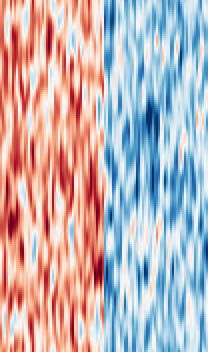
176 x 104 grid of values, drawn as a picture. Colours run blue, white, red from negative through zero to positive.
Grain: streaks running down. Seam: vertical, 50% of the way across, the left part higher. Ninth with the highest average: middle left.
